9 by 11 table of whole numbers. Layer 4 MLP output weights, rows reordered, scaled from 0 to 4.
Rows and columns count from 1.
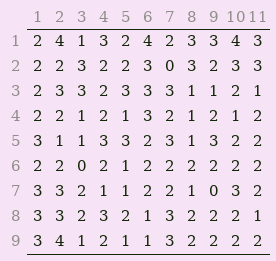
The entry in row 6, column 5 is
1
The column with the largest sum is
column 2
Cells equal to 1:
20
